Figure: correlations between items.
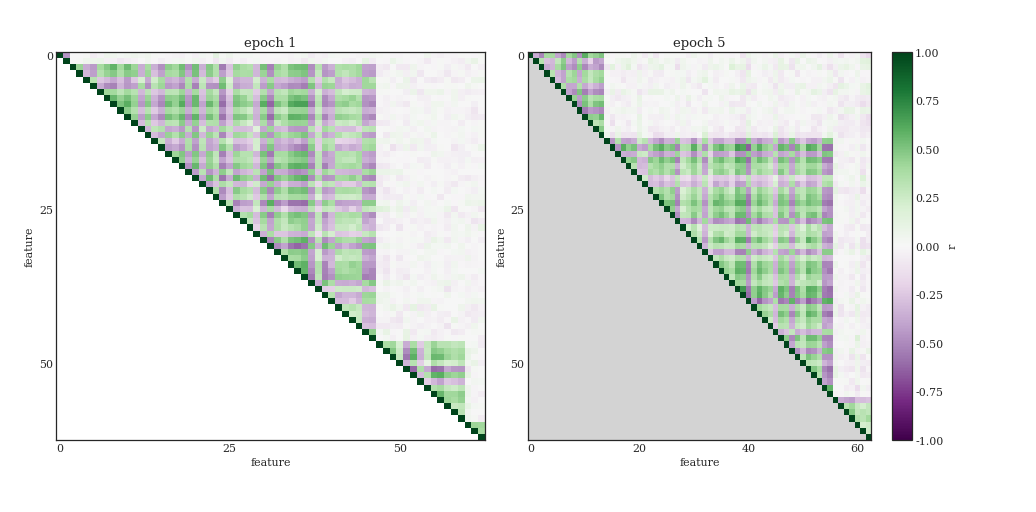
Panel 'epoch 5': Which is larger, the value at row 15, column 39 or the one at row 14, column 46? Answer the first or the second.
the first
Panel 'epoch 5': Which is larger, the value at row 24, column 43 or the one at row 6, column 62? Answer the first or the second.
the first
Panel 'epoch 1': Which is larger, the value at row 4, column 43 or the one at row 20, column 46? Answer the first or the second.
the first
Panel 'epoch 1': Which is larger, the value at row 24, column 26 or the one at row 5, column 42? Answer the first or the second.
the second
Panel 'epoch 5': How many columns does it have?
63
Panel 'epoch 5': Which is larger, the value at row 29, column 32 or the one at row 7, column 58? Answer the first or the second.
the second
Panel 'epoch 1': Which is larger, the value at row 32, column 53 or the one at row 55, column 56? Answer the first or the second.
the second
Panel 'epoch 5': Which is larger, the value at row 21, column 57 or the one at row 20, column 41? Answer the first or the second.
the first
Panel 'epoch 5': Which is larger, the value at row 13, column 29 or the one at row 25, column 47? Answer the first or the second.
the second
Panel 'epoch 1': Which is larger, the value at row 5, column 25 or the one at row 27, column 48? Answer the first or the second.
the first
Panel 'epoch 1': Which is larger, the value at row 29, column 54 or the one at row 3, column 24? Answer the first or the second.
the first
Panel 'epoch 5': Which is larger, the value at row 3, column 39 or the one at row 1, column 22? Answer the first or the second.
the second
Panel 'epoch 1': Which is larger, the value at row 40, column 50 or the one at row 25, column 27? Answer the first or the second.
the first
